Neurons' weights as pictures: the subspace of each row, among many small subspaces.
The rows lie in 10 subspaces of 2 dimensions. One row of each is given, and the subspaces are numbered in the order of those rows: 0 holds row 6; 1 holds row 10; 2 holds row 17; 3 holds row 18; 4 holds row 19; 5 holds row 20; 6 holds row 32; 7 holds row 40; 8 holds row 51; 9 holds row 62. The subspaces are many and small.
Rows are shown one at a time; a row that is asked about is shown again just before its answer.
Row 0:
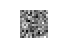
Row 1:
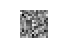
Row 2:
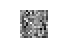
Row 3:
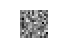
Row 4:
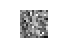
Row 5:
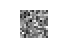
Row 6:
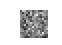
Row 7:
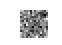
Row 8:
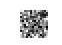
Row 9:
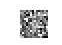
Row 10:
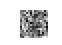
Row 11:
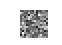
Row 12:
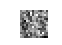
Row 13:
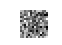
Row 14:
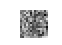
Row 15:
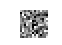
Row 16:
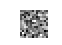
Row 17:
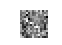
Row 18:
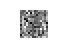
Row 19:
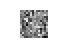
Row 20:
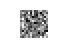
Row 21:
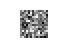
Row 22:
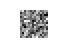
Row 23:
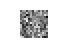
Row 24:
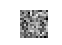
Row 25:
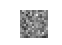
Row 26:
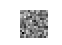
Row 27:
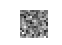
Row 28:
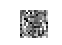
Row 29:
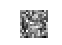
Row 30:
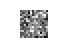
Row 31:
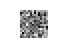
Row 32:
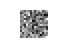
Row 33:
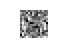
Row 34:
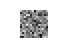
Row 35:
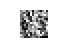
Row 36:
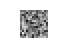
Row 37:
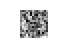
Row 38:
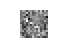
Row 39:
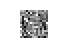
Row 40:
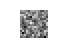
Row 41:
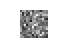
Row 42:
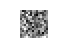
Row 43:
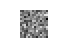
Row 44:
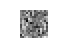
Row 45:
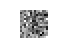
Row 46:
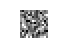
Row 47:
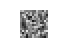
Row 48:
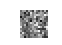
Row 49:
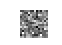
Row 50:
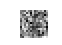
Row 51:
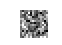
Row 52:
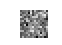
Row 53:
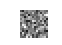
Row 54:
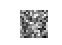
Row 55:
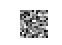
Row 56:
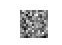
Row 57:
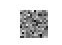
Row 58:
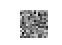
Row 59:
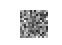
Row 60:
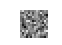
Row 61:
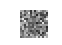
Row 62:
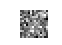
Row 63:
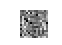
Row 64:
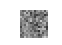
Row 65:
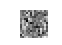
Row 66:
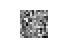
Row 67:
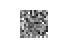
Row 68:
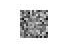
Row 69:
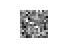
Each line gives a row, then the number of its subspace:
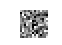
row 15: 0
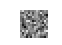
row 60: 8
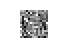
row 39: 3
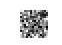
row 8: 9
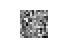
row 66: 4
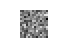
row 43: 8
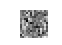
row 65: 4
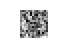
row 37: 6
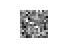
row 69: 2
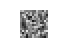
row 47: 6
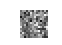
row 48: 7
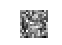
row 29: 1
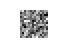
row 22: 5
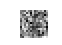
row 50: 1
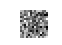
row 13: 8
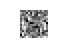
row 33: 4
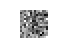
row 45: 6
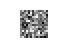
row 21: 9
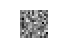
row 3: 5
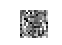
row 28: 3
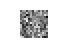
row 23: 2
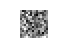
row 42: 0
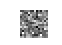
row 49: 2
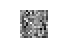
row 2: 3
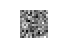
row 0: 9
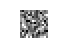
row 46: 8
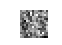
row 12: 6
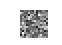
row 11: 4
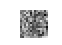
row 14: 1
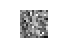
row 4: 6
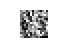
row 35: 6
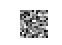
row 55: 1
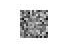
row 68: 5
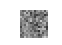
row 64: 7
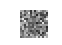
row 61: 5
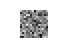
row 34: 2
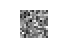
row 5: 7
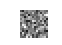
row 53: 8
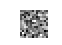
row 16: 1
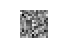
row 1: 0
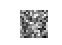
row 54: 7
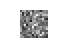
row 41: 0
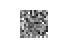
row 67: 5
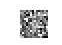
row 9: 4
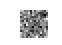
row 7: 9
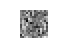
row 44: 4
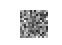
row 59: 5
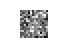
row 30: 9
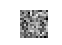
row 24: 8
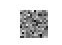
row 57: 2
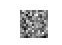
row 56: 0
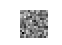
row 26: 7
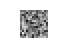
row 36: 1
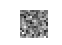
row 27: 7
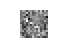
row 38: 2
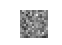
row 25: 0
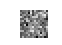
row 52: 9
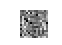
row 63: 3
